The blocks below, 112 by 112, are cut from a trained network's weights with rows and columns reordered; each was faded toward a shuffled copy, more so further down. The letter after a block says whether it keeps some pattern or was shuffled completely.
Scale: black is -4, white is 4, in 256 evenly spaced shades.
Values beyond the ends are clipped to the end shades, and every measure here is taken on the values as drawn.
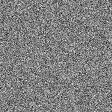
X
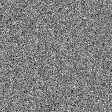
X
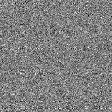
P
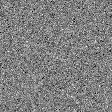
X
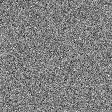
X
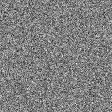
P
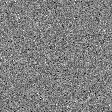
X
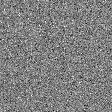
X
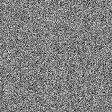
P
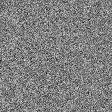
P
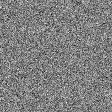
X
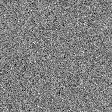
X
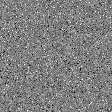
X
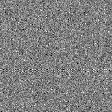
P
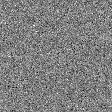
X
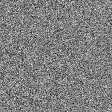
X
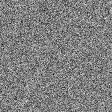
X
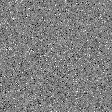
X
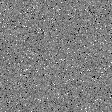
X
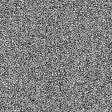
P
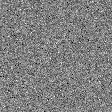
X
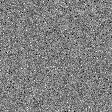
X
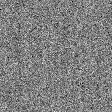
P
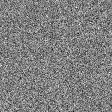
X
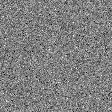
X
